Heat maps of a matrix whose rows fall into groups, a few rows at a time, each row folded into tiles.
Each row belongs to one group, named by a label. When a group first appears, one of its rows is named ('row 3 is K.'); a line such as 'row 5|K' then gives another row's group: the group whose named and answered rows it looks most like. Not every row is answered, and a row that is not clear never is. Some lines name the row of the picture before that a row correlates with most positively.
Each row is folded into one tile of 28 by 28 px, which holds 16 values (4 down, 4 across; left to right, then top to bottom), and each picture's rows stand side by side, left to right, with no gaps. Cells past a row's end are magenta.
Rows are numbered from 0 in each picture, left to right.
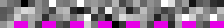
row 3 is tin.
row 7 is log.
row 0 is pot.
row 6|pot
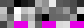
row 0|log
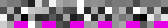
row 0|tin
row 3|tin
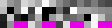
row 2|log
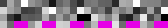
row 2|tin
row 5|tin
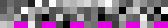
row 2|tin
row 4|log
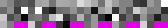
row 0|tin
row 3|log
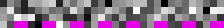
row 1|tin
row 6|log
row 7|log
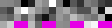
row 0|pot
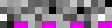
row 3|pot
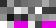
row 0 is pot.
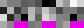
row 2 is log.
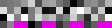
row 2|log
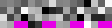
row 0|tin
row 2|tin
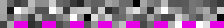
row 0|log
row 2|log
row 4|pot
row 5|log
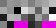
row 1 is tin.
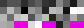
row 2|log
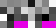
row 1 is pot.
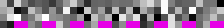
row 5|log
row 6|tin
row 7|pot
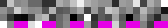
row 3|tin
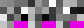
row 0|tin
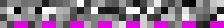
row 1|log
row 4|pot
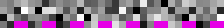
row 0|log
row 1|log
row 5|pot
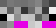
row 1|tin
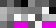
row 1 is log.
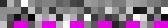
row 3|tin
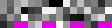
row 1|pot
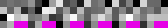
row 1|log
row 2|pot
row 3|pot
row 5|pot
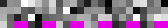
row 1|tin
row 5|pot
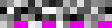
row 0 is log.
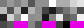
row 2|tin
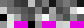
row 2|pot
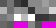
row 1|tin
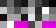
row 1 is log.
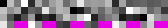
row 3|tin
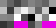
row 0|log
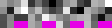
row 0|log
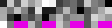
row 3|pot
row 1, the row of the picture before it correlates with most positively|3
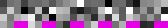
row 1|tin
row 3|pot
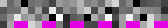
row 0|pot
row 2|tin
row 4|pot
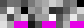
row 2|pot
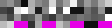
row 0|pot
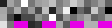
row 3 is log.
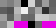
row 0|pot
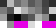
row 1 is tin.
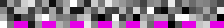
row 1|pot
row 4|tin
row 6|pot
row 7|tin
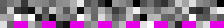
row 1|tin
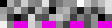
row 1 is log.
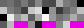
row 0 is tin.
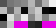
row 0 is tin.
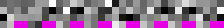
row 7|tin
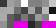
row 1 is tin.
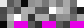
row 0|pot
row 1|log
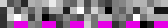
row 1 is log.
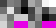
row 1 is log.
